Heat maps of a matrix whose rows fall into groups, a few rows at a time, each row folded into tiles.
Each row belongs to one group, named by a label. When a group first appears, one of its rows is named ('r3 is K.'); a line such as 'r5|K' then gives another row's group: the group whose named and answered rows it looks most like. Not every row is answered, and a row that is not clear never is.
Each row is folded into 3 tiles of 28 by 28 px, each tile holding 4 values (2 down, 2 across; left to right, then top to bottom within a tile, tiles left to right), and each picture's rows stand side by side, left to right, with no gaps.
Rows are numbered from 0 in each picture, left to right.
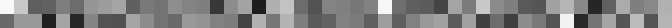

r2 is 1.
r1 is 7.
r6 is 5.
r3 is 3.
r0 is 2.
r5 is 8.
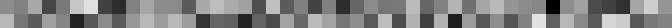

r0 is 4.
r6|1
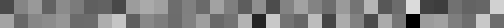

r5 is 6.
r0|3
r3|5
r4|4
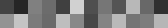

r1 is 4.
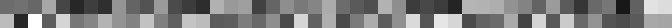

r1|6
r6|2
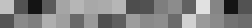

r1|7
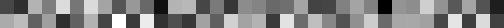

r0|8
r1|2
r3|2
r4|1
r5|2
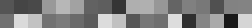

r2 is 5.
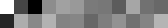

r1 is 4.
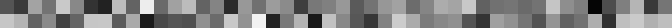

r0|8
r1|8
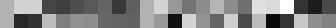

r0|7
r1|6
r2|5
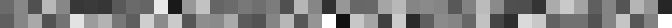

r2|3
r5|5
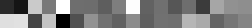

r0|8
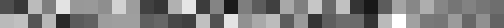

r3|8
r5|2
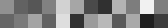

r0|5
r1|8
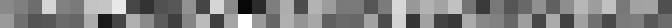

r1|7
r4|5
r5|7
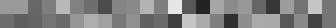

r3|8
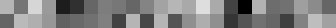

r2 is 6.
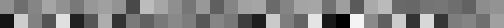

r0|5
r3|5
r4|5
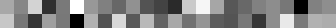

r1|2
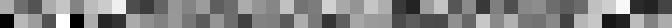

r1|7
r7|7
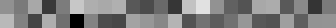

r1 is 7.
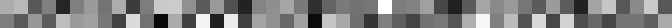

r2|2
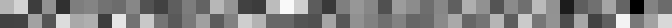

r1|2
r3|3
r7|1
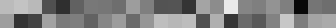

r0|7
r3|1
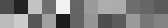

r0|8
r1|7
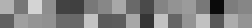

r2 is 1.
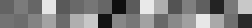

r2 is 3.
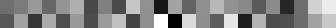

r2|5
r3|6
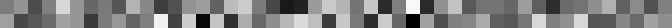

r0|6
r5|3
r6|1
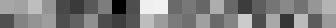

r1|6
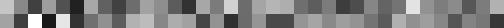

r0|2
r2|8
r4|6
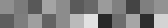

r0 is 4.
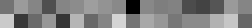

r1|1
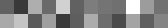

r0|8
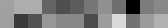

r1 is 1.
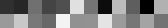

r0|6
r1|6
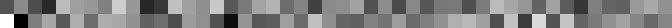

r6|2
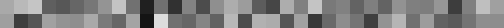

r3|8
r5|6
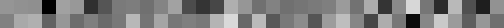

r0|1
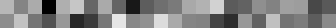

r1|1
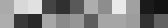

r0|7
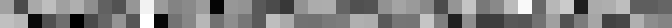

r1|5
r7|7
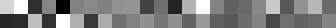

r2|3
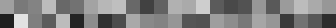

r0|5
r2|7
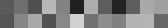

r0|4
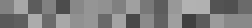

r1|2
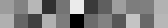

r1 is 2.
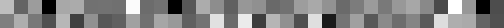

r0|1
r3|5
